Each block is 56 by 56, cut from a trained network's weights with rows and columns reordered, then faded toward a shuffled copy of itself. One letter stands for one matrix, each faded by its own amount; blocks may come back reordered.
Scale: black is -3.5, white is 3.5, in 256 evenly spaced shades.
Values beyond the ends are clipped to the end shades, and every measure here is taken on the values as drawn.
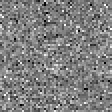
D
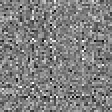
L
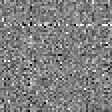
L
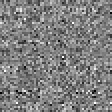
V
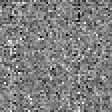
D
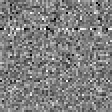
L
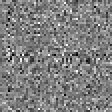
L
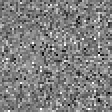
D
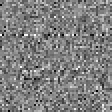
L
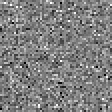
D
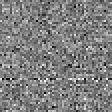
L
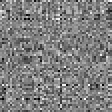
V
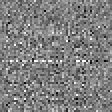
L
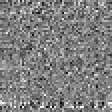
L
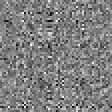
L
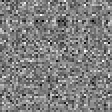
V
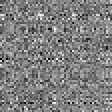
V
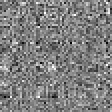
V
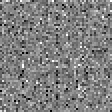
D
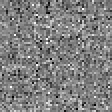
D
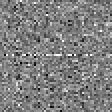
L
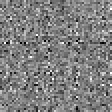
L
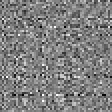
V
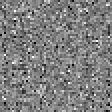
D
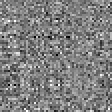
V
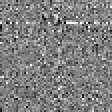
L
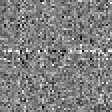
L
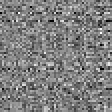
V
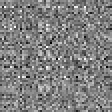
V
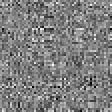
V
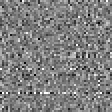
L
